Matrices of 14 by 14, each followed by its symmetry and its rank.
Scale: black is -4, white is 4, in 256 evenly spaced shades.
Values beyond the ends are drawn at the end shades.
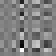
neither, rank one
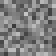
antisymmetric, full rank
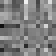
antisymmetric, rank two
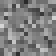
antisymmetric, full rank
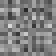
antisymmetric, rank two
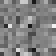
neither, rank three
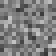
antisymmetric, full rank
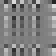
neither, rank one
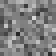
antisymmetric, full rank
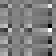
neither, rank one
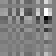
neither, rank one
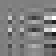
neither, rank one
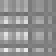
neither, rank one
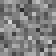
antisymmetric, full rank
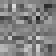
neither, rank three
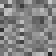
neither, rank three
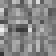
neither, rank three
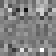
neither, rank three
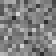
antisymmetric, full rank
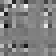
antisymmetric, rank two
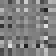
antisymmetric, rank two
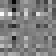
antisymmetric, rank two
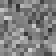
antisymmetric, full rank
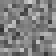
antisymmetric, full rank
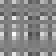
neither, rank one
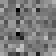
neither, rank three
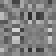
antisymmetric, rank two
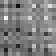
antisymmetric, rank two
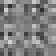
antisymmetric, rank two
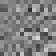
neither, rank three
